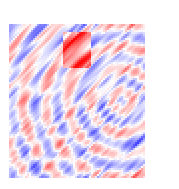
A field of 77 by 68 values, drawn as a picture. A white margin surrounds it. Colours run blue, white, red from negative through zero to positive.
Rings: centred on the middle right. Odd patch: higher, in the top middle. Ninth with the highest average: top middle.
